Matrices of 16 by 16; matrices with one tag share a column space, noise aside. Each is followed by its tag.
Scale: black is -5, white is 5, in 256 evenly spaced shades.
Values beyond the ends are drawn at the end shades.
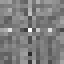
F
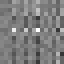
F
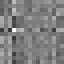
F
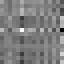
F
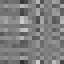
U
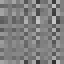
U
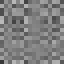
U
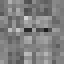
F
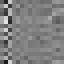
U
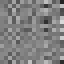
U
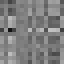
F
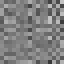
U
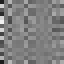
U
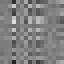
U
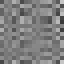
U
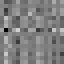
F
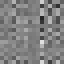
U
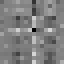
F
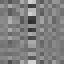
U
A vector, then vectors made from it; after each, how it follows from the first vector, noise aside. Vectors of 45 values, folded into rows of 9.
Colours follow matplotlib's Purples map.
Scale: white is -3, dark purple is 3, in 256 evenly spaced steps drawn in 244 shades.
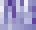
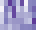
copied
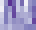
copied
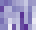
reversed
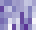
reversed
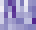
copied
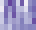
copied
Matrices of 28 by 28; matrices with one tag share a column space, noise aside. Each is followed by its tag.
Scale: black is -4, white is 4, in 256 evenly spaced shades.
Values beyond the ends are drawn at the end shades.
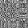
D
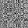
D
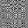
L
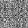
D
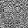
L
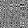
L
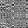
L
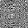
L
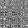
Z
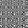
Z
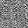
L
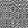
L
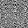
L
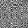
L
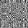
D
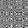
Z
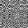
L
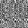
D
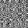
D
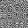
L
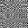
L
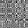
D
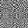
L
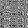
Z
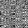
Z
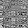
Z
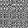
L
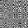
L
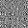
Z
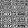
Z
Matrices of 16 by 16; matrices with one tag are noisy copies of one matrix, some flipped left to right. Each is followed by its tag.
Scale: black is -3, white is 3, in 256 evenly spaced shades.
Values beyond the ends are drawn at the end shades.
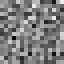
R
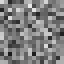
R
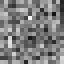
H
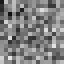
H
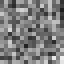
H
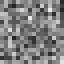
H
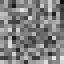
H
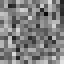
H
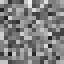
R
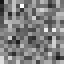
H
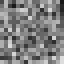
H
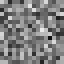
R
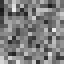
H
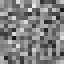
R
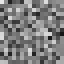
R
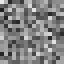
R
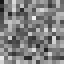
H
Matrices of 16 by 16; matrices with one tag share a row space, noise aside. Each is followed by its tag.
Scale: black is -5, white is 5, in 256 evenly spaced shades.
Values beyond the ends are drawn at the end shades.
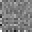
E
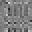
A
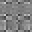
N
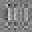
A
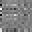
E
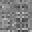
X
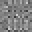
A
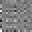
E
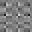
N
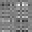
X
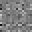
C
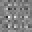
A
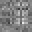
X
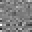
C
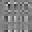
A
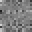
C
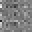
E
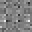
N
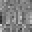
C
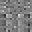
N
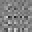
A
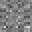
N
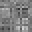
X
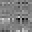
X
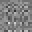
A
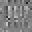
A
